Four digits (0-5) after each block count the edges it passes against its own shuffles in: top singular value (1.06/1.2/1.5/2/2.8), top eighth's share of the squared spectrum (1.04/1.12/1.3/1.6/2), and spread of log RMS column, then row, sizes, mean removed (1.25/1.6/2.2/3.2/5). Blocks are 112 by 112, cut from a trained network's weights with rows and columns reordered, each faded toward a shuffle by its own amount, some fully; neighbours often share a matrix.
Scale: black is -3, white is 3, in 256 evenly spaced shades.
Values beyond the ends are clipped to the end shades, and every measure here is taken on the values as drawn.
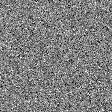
0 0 0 0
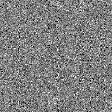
3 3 2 1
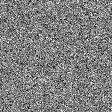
0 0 0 0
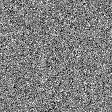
0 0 0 0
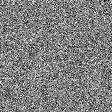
1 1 0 1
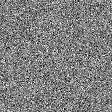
0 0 0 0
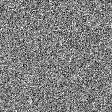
1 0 0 1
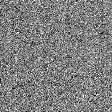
2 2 0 2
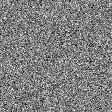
0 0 0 0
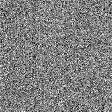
2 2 0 1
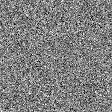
2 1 0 1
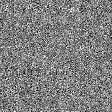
2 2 0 2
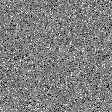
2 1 0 0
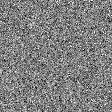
1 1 0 0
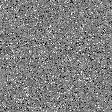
2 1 0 1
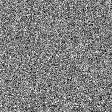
1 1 0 0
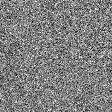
1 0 0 0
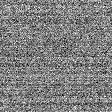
3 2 0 0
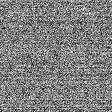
3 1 0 0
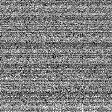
4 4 2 2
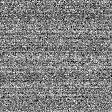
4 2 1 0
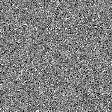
2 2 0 1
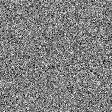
2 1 0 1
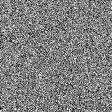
2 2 0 1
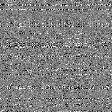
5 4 1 4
